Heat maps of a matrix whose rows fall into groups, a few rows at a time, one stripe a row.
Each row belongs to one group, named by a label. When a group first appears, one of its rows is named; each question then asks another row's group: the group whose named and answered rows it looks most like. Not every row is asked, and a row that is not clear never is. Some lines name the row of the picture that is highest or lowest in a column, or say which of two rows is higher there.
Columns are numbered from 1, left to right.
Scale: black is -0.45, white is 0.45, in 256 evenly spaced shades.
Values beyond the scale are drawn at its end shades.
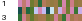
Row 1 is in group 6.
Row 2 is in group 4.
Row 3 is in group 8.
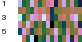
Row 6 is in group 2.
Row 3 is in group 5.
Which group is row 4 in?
2
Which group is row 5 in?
8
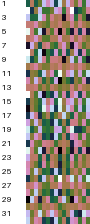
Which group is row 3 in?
5
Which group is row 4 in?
6
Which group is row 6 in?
6
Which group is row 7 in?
8
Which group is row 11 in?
4
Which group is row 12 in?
2
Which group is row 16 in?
4
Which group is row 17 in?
8
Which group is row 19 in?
5
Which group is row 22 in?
2
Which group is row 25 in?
2
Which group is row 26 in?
4
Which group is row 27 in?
6
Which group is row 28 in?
2
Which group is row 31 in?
5
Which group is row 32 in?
2
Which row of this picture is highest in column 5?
16
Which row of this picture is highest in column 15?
31
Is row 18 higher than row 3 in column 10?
Yes
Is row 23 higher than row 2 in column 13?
Yes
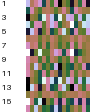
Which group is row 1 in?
2
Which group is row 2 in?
8
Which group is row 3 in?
4
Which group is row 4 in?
5
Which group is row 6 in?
6
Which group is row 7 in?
6
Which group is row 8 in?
5
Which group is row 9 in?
6
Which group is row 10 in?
2
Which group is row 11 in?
6
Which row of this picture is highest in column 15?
4
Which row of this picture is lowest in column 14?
15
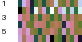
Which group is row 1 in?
8
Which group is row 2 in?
4
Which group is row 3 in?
6
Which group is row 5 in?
6
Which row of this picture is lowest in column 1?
2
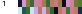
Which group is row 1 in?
8
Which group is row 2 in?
5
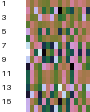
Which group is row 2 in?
2
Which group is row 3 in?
5
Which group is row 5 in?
6
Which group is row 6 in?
8
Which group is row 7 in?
2
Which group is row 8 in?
2
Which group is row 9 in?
2
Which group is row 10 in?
8
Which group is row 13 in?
4
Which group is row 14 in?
8
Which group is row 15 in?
6
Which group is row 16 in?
2
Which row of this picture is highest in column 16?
13
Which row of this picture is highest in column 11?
13
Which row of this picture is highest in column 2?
14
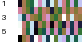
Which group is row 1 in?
4
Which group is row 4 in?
2
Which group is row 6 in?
4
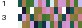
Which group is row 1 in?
4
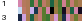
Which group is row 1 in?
6
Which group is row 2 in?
2
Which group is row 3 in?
8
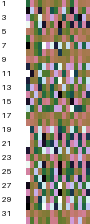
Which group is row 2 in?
8
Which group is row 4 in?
2
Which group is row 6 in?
8
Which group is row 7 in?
4
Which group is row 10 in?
4
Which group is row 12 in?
4
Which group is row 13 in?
8
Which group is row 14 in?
2
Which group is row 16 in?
5
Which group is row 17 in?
8
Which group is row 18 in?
6
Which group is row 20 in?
2
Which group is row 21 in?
2
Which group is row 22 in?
4
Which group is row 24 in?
2
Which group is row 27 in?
4
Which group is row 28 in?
2
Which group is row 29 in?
4
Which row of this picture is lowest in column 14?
3
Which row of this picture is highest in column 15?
19
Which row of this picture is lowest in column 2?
11
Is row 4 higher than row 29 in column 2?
Yes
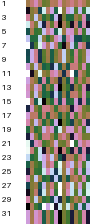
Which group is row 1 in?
6
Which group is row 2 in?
4
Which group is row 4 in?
2
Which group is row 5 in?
4
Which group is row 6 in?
5
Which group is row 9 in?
8
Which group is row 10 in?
2
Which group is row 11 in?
5
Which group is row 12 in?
6
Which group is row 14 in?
2
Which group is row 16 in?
8
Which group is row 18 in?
2
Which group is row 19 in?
4
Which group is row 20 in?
8
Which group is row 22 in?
2
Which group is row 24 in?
4
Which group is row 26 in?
2
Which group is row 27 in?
4
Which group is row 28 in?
4
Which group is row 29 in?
2
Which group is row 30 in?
4
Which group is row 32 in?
2
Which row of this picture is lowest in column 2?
11
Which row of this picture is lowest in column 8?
30
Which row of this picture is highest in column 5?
30
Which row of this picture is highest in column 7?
30
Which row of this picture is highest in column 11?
30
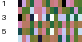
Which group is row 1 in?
8
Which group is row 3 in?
4
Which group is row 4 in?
6
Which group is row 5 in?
4
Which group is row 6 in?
6
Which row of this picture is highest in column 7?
3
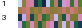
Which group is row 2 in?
6
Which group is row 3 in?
8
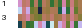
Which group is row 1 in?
6
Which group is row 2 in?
6
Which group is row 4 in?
4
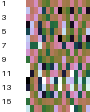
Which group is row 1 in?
6
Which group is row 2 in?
2
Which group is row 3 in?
6
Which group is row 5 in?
8
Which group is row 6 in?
2
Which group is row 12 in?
4
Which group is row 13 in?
4
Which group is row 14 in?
2
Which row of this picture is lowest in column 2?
11
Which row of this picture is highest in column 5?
12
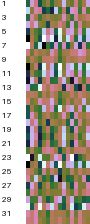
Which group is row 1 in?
8
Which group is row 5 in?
4
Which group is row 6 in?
4
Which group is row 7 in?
2
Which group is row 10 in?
4
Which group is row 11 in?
4
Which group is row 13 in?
5
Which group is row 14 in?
6
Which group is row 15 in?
5
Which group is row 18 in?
6
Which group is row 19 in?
8
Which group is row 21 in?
8
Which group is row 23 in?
5
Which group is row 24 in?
4
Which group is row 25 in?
6
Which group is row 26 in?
2
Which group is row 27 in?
8
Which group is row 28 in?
8
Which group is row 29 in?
5
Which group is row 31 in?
6
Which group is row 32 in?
6
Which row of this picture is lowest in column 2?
23
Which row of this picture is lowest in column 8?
6
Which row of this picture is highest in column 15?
30
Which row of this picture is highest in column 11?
6
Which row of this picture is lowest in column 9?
26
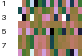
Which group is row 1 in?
2
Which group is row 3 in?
5
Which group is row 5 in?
2
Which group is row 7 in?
6
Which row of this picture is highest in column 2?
2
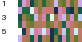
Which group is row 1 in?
8
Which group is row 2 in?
5
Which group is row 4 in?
8
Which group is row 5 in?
5
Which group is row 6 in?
6
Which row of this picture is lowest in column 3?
2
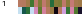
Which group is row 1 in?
6
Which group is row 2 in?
5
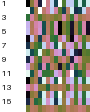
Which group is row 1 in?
4
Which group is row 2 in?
5
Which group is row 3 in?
8
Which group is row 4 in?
2
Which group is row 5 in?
2
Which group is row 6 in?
8
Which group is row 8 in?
5
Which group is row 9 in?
8
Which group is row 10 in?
6
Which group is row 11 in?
5
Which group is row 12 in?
4
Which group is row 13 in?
6
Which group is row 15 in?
4
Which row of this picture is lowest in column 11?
10
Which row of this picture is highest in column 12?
11
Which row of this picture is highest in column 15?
2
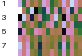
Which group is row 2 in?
2
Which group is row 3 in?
8
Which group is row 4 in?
5
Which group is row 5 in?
8
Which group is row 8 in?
6
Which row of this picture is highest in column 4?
2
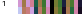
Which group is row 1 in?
2
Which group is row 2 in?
2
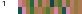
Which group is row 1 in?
6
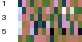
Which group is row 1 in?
8
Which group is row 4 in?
2
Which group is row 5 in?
2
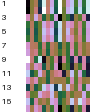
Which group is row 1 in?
4
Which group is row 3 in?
2
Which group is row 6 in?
4
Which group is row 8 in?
6
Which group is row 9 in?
2
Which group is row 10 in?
2
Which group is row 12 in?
6
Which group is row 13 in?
4
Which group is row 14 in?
5
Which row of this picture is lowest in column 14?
9
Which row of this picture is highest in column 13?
9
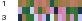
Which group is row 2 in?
5
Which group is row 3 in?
4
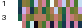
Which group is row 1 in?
4
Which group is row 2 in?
8
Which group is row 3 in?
8
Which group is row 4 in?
2
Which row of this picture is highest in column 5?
1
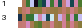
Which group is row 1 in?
2
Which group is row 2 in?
6
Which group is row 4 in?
6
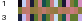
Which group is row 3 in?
8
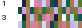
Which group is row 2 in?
8
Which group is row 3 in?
5
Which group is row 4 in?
5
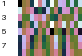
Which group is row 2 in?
2
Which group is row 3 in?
5
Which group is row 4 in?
4
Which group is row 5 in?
2
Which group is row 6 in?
8
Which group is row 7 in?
8
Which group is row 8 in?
8
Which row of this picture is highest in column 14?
1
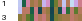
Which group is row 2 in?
6
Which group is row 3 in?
6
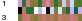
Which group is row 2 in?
4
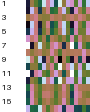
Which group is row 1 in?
4
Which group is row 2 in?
8
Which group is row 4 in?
8
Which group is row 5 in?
8
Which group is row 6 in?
6
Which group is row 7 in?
5
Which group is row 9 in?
2
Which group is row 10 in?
4
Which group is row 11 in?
5
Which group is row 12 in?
4
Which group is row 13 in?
8
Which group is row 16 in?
5
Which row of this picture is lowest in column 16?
9
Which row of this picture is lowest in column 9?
9
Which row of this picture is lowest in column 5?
9
